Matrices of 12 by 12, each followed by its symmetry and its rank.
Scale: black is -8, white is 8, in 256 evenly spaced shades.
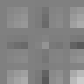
symmetric, rank one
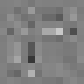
antisymmetric, rank two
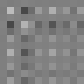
symmetric, rank one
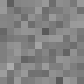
neither, full rank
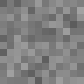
neither, full rank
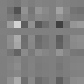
neither, rank one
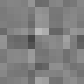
antisymmetric, rank two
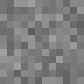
neither, full rank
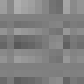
neither, rank one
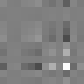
symmetric, rank one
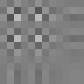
symmetric, rank one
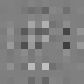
antisymmetric, rank two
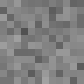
neither, full rank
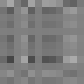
neither, rank one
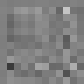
antisymmetric, rank two
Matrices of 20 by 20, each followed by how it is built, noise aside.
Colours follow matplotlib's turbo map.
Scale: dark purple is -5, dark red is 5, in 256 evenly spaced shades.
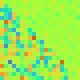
lower triangular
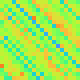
Toeplitz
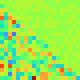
lower triangular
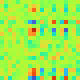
low rank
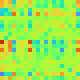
low rank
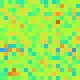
low rank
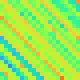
Toeplitz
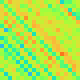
Toeplitz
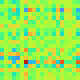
low rank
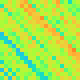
Toeplitz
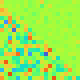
lower triangular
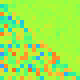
lower triangular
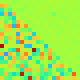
lower triangular
